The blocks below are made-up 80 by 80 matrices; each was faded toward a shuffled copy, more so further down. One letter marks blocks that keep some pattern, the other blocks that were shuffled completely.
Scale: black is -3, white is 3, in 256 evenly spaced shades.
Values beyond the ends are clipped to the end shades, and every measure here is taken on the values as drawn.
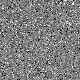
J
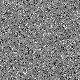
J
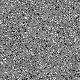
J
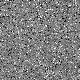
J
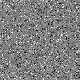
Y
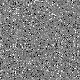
Y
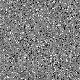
Y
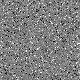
J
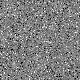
J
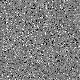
J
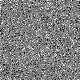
Y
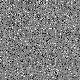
Y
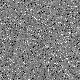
J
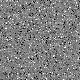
Y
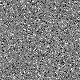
J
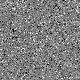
Y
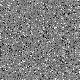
Y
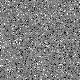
Y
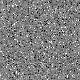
Y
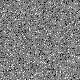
J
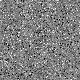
Y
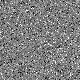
J
